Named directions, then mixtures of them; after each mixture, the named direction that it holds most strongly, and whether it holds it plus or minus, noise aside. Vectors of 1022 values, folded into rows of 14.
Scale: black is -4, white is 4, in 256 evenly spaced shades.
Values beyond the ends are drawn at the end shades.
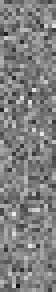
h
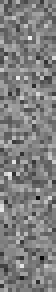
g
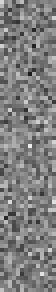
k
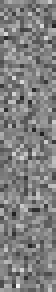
h, minus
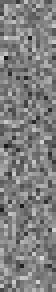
g, minus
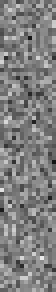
g, minus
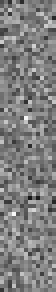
k, minus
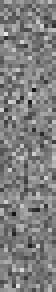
h, minus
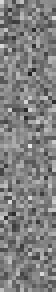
k, plus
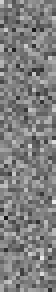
k, plus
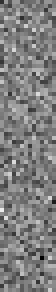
g, plus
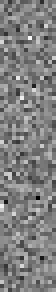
g, plus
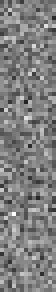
k, minus
